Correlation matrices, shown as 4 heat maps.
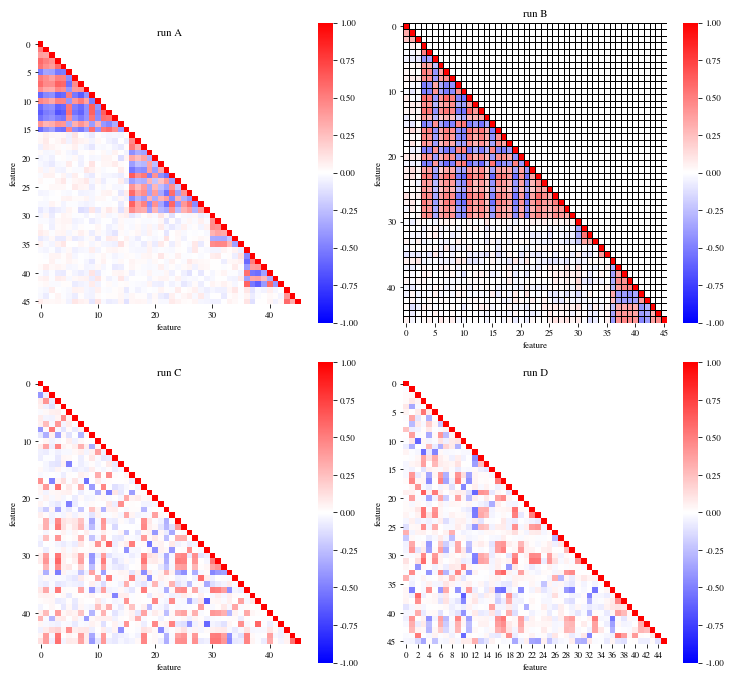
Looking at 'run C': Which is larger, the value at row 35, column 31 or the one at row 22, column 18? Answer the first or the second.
the first
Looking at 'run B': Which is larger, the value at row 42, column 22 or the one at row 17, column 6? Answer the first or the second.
the second
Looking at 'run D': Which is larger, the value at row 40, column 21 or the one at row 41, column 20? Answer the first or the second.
the second
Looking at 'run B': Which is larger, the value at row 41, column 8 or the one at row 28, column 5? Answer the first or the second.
the first
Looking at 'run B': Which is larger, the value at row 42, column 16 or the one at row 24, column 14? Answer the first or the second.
the second
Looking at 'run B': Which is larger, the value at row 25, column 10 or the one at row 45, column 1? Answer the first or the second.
the second
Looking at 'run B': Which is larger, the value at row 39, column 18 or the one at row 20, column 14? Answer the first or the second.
the second
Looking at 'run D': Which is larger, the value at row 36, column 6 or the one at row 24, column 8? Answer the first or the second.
the second
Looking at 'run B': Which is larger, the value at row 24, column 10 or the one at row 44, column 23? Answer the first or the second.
the second
